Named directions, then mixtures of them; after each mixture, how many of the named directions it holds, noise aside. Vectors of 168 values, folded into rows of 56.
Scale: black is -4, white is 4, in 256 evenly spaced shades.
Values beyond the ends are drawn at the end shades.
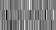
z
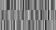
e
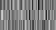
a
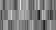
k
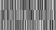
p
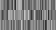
three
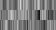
one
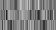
two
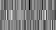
three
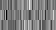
two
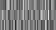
one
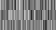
three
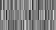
two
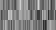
two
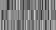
two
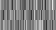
one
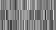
three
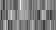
one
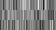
two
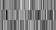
two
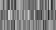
two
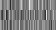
two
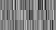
two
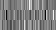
one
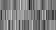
two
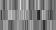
one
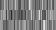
three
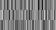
two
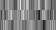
one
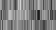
one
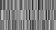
one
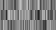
three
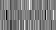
one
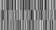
two
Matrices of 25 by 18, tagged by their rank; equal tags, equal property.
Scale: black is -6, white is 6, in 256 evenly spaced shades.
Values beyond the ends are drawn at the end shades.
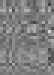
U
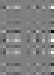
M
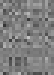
U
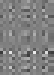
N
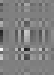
M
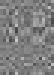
U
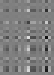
M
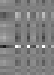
M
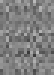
U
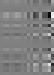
M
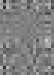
U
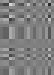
M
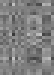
N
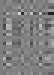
N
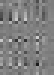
N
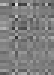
N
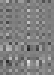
N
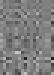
U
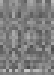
U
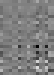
N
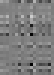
N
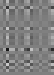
M
